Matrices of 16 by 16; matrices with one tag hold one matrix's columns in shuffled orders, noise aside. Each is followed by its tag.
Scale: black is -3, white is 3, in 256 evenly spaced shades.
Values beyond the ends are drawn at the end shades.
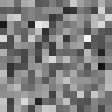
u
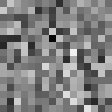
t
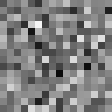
u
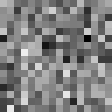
t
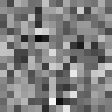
t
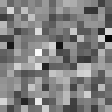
t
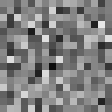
u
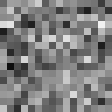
u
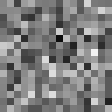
t
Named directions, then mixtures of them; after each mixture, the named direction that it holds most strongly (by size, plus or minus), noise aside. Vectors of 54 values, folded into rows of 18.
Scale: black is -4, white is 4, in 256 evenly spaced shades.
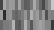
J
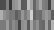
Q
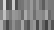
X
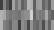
Q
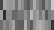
J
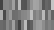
J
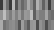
X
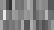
X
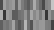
J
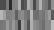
Q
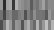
X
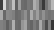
J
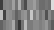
J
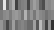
X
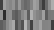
J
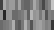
J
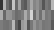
J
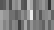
Q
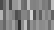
Q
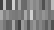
X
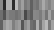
X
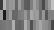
J
